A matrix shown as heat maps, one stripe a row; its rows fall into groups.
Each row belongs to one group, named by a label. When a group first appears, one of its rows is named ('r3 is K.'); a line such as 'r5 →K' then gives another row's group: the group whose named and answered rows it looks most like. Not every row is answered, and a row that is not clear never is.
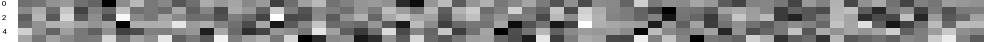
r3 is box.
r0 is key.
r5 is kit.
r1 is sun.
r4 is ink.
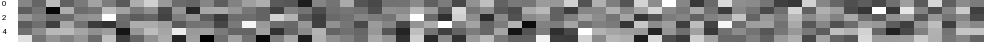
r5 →ink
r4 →box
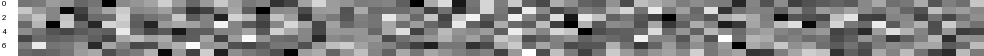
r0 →key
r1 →ink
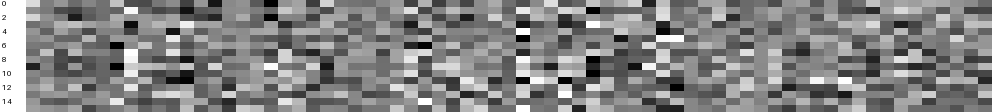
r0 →ink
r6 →key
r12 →sun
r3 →box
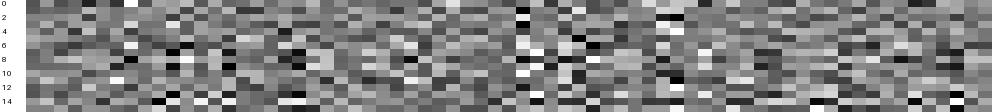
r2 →sun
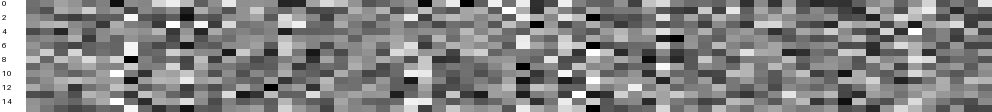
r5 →sun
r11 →box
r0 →key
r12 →ink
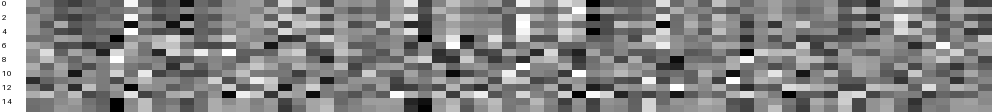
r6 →ink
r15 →key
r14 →key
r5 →key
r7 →kit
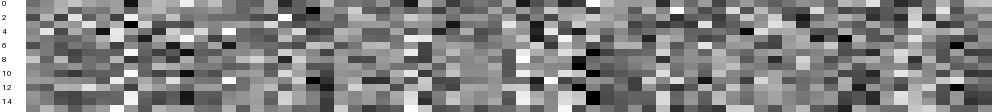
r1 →kit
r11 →kit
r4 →kit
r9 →ink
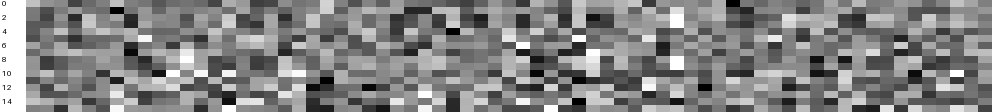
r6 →sun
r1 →key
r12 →kit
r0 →ink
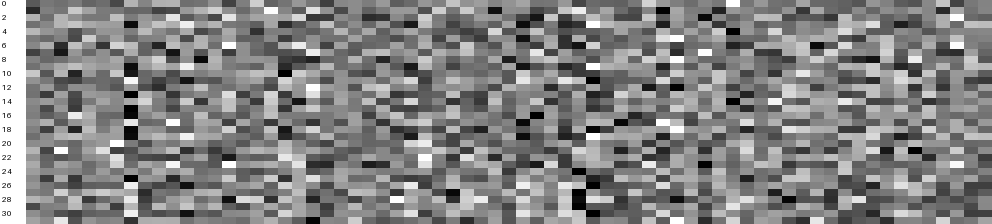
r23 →kit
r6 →kit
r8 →kit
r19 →box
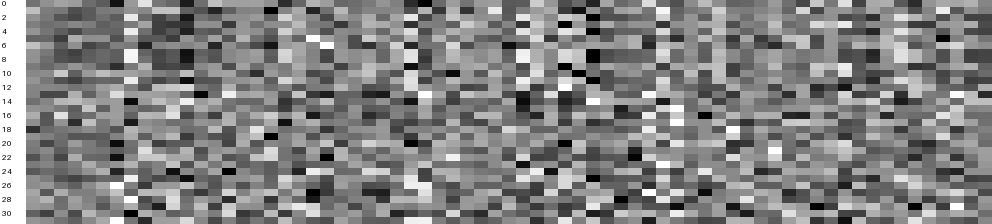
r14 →box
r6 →ink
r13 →kit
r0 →key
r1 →ink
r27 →kit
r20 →key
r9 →key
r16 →kit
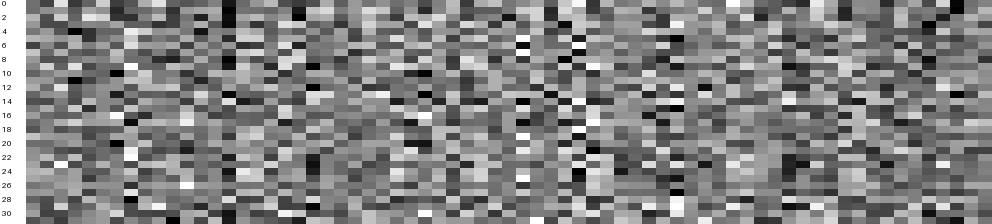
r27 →sun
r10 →key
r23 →kit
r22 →sun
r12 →kit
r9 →sun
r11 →ink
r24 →sun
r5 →sun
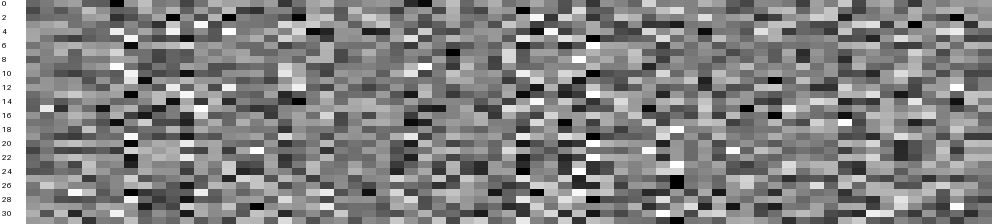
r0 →key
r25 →sun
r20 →box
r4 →kit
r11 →ink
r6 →box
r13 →box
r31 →sun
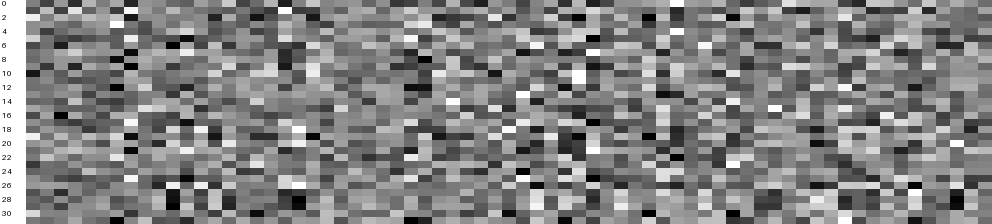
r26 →kit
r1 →sun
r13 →sun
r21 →box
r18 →kit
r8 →key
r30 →ink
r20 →kit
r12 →key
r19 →ink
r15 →ink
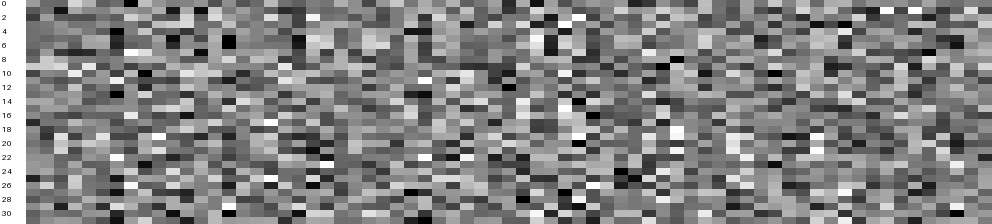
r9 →kit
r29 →kit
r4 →key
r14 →sun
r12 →ink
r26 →sun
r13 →key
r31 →key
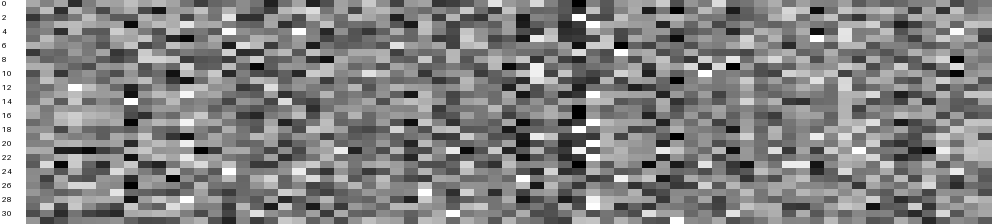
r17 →box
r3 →box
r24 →kit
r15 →ink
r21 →ink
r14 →sun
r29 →sun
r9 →ink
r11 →key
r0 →ink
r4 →kit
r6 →sun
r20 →box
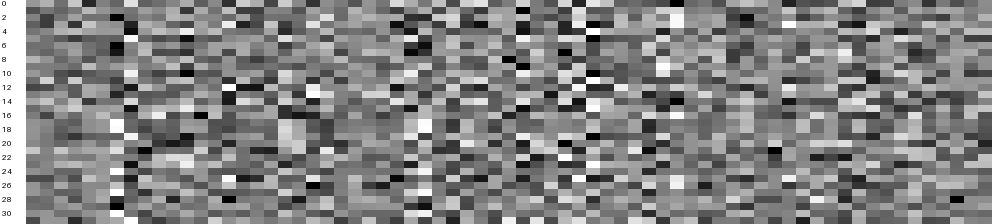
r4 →box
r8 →ink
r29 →key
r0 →sun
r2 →key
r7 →key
